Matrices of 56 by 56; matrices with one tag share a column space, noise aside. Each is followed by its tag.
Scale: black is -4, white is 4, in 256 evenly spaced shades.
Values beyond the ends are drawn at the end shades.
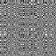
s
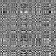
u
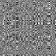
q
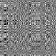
q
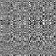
q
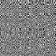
s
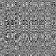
q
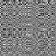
s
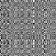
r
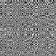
s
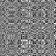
r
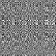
q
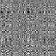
u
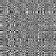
u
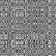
r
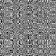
r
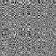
s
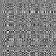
u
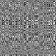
q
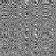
s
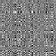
u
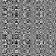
r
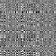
u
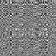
s
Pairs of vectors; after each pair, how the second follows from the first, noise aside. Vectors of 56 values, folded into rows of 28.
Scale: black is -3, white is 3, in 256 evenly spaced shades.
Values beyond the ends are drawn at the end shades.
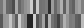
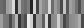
negated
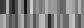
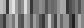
negated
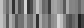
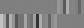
partly zeroed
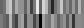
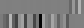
partly zeroed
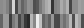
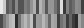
wrapped around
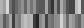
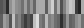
negated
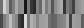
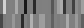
partly zeroed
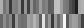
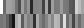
wrapped around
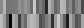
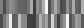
negated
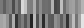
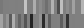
partly zeroed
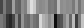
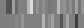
partly zeroed
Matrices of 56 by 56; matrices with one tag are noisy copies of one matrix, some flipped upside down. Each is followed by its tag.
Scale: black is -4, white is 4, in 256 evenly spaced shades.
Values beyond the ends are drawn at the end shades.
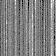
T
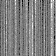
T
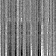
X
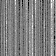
T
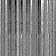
X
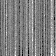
T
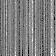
T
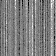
T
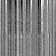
X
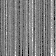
T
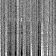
X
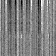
X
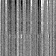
X
